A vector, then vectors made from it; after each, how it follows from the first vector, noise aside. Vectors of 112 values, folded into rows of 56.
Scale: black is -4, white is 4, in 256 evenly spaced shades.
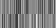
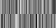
sign-scrambled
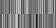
negated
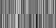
negated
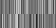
negated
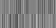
shrunk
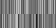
negated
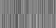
shrunk
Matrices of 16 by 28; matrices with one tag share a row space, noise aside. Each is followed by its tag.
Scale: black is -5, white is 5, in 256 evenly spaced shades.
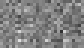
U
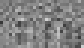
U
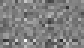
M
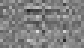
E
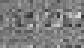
U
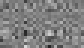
M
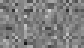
M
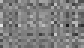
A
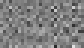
A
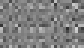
A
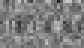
U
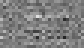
E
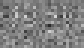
M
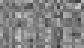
U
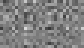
M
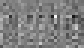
A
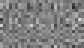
A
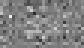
E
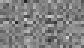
M
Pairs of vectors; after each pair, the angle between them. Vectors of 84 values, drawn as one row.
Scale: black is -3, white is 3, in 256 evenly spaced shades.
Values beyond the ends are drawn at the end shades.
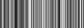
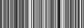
nearly parallel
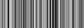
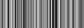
nearly parallel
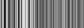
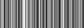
partly aligned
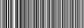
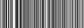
nearly parallel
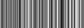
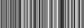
nearly parallel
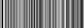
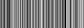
partly opposed
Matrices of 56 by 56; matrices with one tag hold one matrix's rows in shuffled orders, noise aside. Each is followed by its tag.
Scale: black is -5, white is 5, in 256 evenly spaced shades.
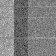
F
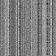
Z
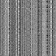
Z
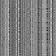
Z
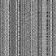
Z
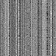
Z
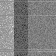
F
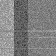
F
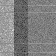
F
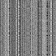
Z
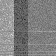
F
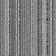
Z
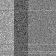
F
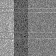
F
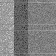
F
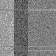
F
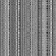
Z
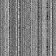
Z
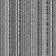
Z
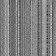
Z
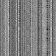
Z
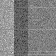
F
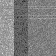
F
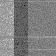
F
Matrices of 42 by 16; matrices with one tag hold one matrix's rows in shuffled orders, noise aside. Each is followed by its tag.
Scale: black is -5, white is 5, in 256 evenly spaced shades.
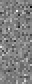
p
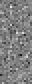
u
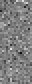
u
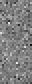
p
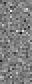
u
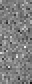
p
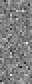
u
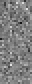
u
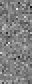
p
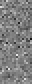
p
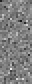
u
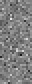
u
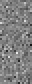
p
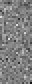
p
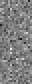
u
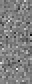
p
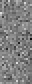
p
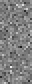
u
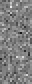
u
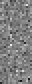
u
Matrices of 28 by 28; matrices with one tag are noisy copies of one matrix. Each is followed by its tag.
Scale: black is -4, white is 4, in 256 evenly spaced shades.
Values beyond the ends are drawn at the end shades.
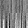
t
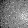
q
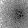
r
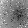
r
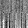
t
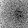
r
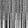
t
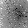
r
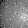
q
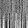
t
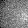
q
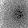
r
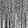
t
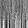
t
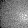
q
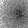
r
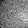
q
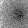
r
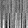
t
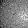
q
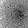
r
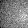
q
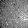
q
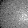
q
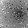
r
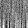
t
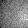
q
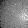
q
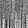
t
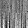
t
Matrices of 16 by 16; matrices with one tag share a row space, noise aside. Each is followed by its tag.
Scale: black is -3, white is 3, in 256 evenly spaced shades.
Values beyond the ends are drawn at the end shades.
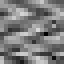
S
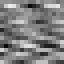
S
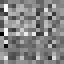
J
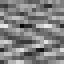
S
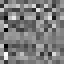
J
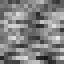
S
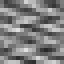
S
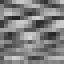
S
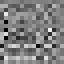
J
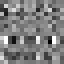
J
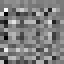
J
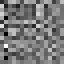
J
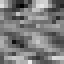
S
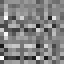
J
